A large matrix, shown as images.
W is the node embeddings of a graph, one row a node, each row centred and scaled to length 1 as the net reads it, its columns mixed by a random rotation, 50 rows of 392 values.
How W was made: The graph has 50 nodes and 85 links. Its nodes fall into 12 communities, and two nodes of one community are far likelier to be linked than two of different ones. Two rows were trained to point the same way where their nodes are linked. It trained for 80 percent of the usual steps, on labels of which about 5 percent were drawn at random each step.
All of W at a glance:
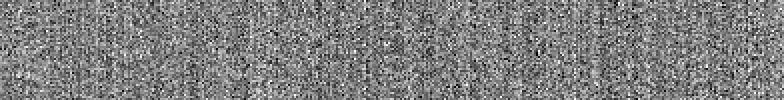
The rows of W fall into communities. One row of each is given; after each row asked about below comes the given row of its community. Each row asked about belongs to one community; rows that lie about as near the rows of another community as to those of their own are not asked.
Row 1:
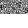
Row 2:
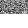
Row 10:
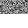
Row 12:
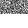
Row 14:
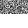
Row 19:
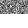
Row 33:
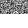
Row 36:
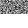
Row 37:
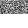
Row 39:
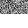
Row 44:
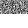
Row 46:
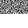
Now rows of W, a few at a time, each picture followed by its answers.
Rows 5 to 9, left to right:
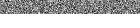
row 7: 46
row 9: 1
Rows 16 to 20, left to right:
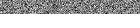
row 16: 44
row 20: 1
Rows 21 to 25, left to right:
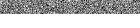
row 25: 14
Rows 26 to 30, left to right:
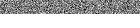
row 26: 37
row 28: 36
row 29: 14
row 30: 12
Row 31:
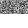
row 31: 19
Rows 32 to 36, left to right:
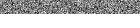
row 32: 44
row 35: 12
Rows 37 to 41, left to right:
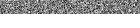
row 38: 44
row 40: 33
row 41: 10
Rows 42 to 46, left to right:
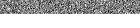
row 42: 46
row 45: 33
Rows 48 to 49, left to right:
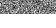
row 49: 39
